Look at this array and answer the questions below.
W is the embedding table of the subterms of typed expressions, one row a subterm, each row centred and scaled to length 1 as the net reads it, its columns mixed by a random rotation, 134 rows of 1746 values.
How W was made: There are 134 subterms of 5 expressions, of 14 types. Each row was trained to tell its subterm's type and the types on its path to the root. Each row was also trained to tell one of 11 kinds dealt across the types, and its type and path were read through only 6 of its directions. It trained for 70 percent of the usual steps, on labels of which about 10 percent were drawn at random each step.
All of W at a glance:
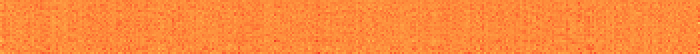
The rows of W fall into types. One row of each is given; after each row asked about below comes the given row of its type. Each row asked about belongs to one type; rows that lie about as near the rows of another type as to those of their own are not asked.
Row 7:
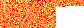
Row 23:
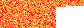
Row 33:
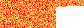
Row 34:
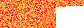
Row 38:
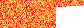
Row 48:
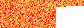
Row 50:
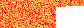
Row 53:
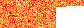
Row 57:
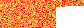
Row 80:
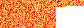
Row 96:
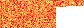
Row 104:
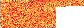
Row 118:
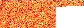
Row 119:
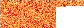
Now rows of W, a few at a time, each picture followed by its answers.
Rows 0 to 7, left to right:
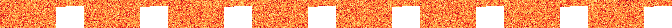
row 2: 80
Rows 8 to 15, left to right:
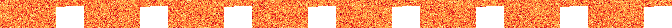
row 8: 34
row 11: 104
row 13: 80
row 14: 57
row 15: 50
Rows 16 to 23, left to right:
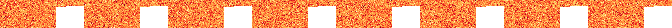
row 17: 7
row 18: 23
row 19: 96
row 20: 38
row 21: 80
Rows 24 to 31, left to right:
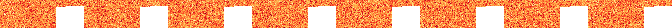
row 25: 53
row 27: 53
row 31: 33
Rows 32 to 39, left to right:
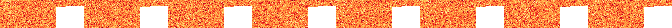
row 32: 96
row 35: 23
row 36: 33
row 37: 33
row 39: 80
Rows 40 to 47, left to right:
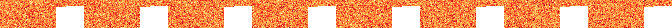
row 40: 38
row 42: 48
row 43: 53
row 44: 38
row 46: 7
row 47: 57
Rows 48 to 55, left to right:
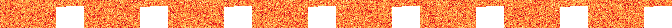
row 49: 119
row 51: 119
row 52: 50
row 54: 48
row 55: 57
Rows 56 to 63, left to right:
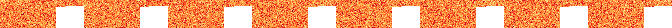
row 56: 104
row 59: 119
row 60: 57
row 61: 48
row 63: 48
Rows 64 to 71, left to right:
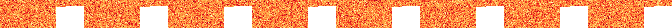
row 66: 38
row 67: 96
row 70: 96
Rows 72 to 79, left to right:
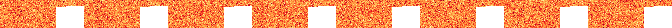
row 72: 53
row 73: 7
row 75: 80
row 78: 119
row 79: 104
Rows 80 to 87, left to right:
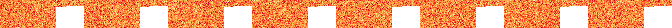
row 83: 7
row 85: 119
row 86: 57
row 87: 38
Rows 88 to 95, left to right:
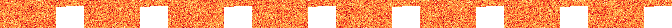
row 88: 118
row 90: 104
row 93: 96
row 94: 48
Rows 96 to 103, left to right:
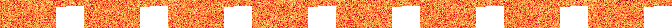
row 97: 33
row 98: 33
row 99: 118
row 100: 7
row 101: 104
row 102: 104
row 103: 7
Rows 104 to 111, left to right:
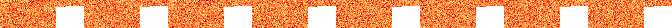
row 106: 7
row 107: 57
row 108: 96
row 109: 38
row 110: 48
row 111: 23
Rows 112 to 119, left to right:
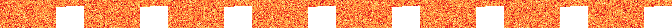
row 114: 48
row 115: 50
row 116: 80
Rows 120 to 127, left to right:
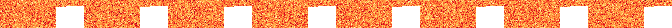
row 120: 80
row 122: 38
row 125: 57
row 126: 80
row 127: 57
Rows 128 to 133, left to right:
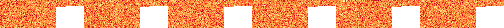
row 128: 96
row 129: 7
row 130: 23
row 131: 23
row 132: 23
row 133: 96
